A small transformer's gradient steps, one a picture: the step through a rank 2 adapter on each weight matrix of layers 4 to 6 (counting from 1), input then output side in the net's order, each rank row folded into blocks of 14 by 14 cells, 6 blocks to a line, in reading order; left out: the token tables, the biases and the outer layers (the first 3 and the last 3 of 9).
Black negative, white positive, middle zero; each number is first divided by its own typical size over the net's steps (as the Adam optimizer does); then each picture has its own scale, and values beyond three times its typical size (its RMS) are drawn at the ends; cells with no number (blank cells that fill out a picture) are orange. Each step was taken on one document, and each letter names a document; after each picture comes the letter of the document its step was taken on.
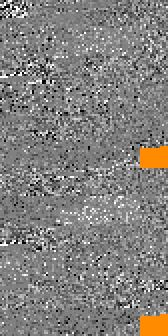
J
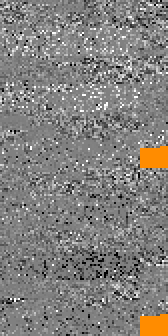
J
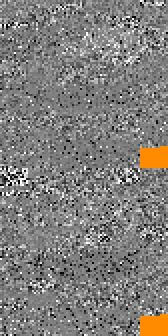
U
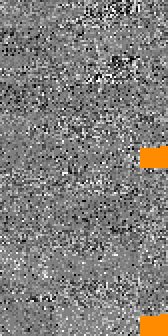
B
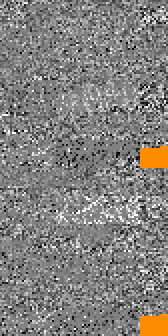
B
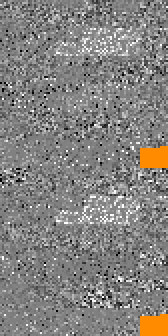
J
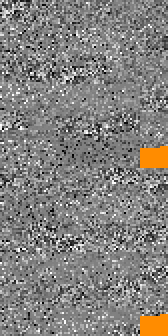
U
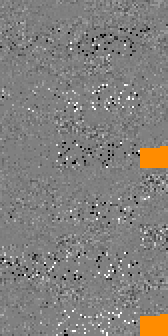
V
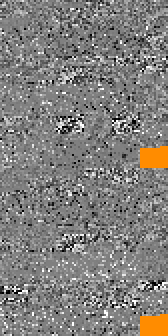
U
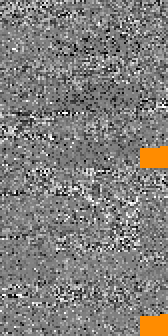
U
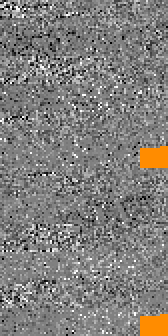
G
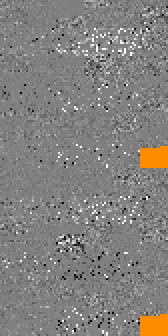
V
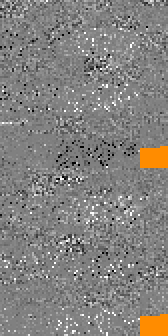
V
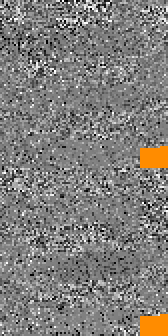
U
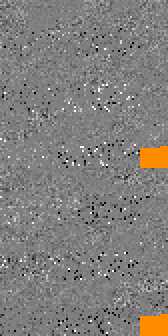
V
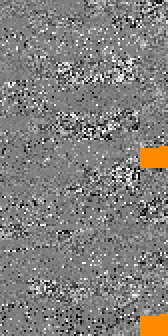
J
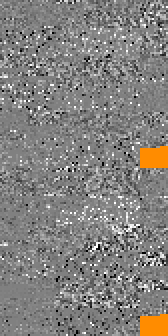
J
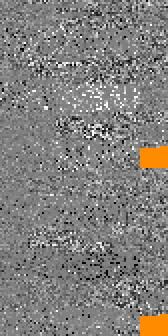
J
